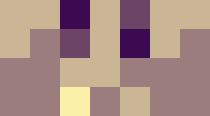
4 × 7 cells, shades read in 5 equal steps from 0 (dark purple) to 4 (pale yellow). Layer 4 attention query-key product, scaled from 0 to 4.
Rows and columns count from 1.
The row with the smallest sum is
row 2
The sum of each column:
10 9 8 11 6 10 9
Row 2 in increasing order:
0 1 2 2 3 3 3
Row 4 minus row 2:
-1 0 3 -1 3 -1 0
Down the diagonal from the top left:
3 2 3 2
